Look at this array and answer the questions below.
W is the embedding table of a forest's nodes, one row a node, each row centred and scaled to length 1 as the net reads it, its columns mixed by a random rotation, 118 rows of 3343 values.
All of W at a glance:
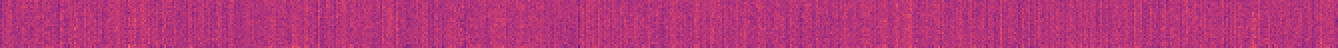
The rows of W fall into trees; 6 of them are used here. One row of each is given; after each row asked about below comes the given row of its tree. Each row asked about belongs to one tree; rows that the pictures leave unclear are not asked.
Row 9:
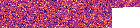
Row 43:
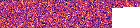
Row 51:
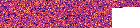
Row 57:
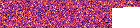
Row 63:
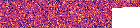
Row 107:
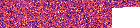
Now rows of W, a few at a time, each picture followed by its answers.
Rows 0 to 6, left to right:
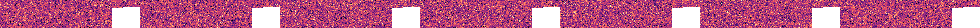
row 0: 107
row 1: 43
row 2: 63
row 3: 57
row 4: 63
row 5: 51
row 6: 107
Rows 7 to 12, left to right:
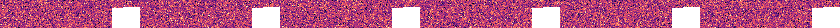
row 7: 57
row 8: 43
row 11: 43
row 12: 57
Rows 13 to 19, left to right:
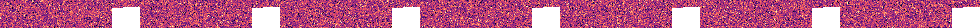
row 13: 63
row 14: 43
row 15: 43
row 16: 43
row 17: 63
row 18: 107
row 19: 107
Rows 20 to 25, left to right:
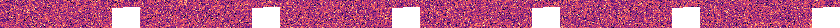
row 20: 51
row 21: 57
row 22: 107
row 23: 51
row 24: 9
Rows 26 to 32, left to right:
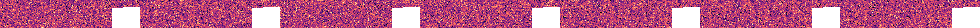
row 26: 107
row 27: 63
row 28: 63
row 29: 57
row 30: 9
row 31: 9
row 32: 107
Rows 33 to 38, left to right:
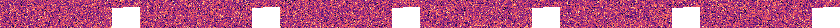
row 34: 63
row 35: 63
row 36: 51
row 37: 107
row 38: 9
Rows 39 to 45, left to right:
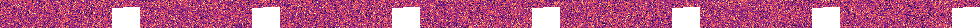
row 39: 9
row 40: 63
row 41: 9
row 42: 51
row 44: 63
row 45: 51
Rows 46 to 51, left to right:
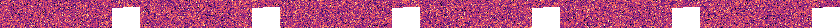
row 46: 43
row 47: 51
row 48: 63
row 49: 51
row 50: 51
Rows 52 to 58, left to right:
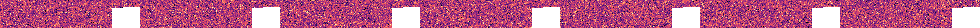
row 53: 107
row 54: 51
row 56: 63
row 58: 107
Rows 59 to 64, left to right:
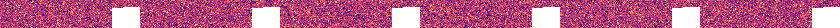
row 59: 63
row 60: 51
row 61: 51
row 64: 107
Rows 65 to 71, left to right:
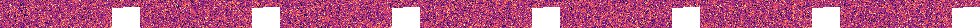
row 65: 51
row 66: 9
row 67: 51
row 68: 51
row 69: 43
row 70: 9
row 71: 9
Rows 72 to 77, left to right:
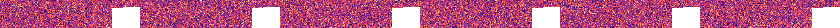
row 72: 9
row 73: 107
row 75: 107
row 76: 9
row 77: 51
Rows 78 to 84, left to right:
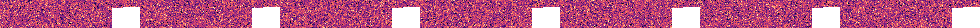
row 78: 63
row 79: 107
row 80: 107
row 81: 51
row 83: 57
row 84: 107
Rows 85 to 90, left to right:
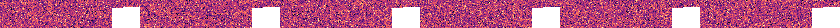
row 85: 43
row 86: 51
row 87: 9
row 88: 9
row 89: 107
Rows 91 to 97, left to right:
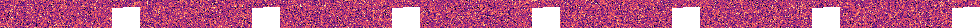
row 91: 51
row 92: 107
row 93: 9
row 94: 51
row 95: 63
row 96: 107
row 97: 107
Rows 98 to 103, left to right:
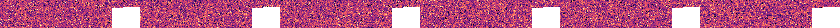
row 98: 107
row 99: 43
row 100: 43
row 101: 9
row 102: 43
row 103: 51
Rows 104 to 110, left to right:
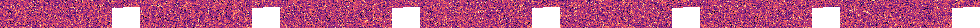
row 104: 107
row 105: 9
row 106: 9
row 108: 63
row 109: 9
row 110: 51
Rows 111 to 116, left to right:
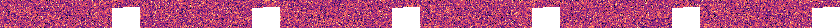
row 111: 51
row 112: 63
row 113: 43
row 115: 43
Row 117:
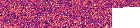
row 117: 51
